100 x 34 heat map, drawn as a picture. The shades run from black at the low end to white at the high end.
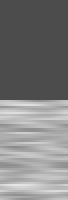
It is made of 2 by 1 panels. Panel 1,1: low, flat. Panel 2,1: high, streaked across.
